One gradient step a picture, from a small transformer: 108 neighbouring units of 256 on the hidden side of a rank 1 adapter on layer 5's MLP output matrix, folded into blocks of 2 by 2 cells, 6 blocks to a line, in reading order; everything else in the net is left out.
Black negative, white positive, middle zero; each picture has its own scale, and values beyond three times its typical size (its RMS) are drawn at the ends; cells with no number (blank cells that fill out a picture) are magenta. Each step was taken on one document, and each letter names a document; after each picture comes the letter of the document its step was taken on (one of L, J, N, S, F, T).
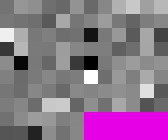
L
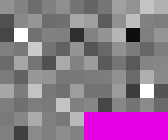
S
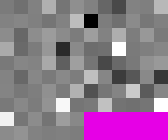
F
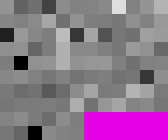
L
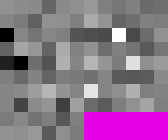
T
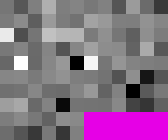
T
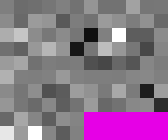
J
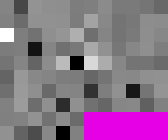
T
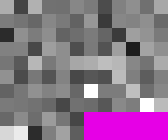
F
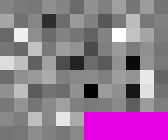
S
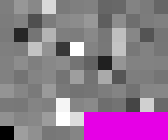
F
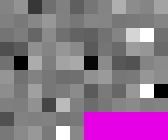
J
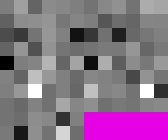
S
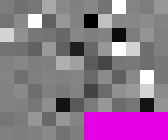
F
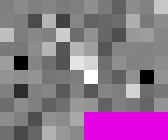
T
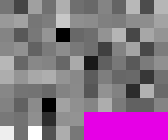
L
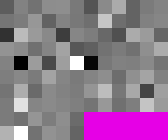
T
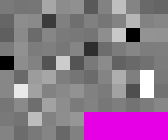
S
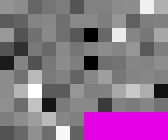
J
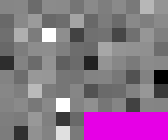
S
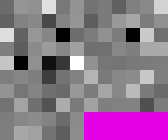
T
